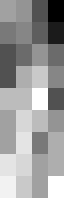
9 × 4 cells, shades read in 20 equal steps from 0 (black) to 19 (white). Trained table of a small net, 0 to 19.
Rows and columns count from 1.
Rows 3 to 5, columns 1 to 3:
6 8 11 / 6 13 15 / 14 14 19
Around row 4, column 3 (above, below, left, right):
11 19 13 10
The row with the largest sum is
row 9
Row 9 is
18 15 12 19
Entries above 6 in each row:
2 3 3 3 3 4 4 4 4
